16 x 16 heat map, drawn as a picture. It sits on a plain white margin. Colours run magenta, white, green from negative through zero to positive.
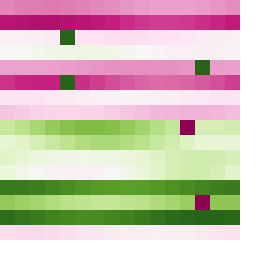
Grain: streaks across. Lone odd cells: 5, 3 higher and 2 lower than their neighbours. Roughest part: bottom right.
